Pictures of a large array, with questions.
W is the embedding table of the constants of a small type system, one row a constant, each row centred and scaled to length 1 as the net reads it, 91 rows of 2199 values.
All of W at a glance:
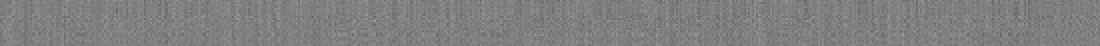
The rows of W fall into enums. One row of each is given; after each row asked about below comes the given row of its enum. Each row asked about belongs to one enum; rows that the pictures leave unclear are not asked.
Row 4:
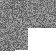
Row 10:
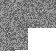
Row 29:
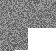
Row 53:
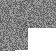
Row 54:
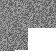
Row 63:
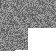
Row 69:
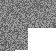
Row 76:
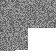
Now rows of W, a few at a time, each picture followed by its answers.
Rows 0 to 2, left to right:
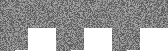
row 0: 76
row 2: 54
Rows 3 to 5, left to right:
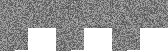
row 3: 54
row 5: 63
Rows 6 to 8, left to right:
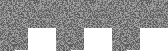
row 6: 29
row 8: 29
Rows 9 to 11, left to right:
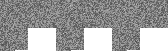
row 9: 69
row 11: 54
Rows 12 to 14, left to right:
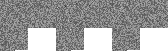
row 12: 69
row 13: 53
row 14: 63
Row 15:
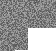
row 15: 29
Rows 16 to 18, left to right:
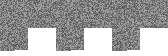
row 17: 10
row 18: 4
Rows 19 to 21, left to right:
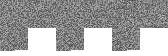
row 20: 29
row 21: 4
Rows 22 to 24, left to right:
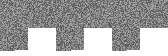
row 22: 54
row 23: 69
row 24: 29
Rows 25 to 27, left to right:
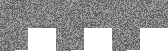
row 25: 4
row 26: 10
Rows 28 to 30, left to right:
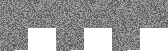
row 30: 76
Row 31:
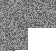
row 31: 10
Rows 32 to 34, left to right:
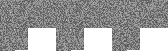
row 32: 53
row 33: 53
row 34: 29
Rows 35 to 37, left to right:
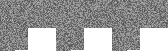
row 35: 53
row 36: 29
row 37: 76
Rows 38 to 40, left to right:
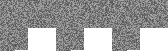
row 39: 54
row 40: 63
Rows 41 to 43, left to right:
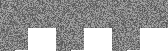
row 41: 63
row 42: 69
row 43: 76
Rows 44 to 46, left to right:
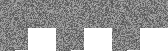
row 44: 10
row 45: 54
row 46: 63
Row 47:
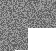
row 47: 29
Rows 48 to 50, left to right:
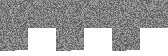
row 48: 53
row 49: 53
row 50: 29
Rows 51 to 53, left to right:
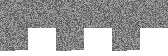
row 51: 10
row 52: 76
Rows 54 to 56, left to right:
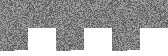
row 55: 29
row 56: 76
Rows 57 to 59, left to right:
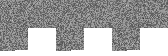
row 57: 53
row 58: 69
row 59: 10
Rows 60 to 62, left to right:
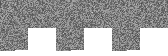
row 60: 63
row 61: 10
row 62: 54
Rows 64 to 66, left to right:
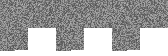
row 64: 54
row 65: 69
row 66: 63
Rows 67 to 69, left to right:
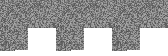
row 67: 69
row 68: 69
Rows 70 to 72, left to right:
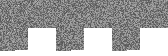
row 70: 53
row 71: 69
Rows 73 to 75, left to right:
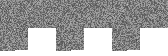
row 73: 53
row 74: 69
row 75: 63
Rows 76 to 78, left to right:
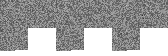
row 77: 63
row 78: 10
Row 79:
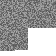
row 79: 29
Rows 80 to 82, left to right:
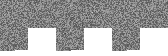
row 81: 10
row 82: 29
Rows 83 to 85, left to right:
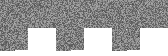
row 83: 69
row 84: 29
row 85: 53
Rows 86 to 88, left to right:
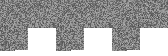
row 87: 69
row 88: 10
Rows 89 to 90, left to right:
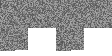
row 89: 63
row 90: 69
